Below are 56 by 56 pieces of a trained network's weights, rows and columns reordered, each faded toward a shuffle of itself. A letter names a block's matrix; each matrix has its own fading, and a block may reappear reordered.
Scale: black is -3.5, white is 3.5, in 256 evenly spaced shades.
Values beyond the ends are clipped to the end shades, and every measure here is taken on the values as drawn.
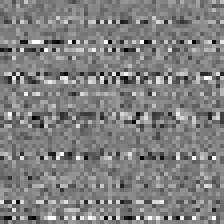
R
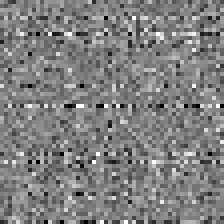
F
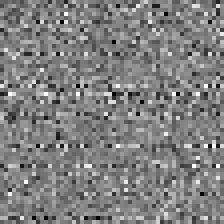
F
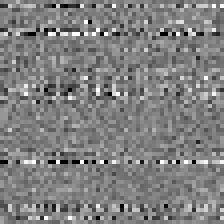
R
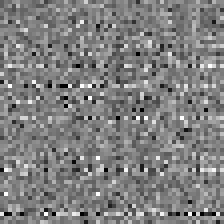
F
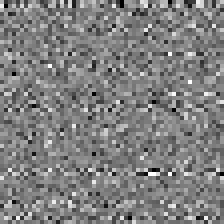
F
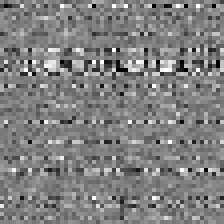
R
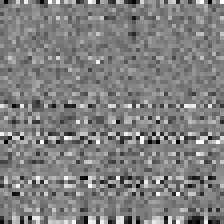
R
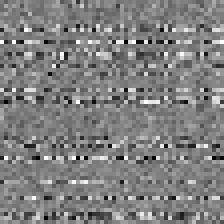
R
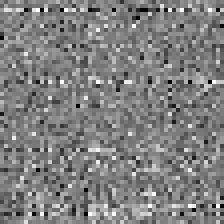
F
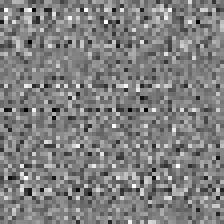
F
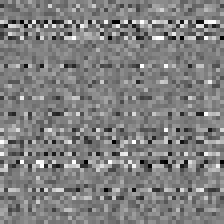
R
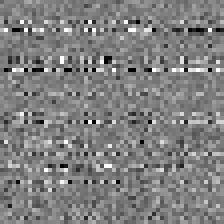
R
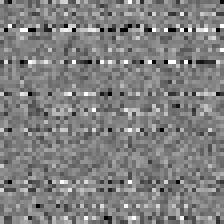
R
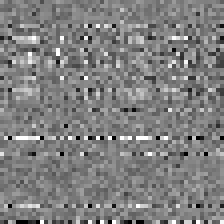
R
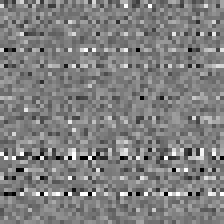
R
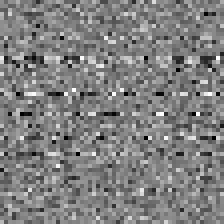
F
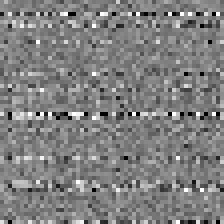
R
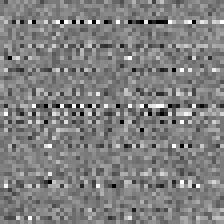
R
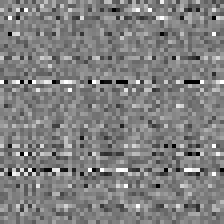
R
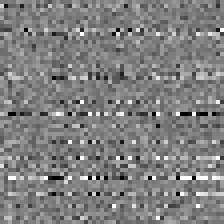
R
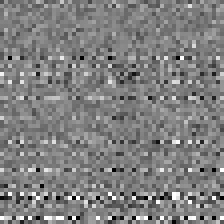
R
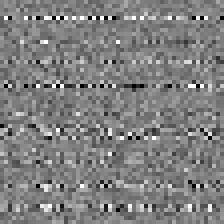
R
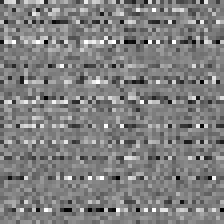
R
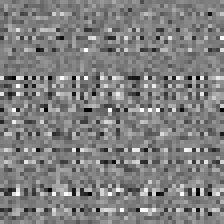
R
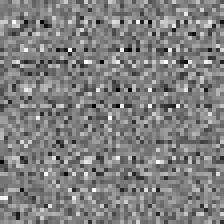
F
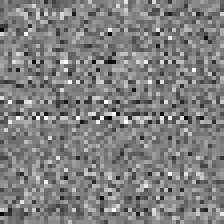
F
